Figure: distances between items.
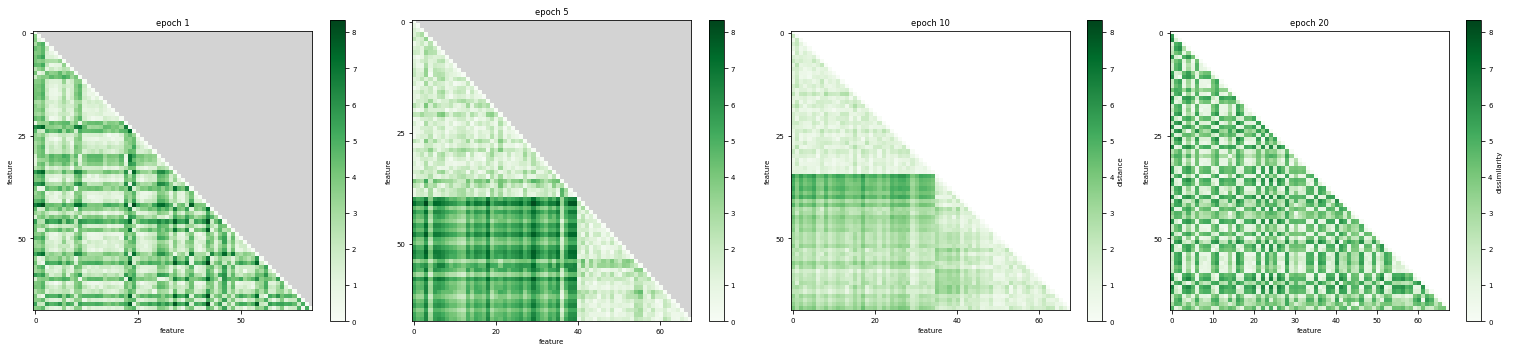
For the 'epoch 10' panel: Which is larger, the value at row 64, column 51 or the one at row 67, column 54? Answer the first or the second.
the second
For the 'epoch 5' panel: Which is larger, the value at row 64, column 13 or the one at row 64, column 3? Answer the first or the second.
the second
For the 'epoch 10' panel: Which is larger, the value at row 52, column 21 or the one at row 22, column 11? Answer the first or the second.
the first
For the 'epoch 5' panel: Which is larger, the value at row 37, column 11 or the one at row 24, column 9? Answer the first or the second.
the first
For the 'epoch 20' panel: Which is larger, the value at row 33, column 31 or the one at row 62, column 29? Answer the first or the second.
the second
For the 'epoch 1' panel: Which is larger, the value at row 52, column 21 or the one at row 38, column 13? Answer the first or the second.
the second
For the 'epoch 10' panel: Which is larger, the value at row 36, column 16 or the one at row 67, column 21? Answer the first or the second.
the first
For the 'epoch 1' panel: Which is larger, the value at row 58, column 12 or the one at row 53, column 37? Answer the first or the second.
the second
